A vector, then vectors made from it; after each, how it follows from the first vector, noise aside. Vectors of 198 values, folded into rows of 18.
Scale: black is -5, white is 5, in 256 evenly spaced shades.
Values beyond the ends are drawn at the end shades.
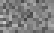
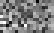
scaled up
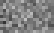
negated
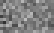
negated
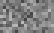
copied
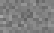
shrunk
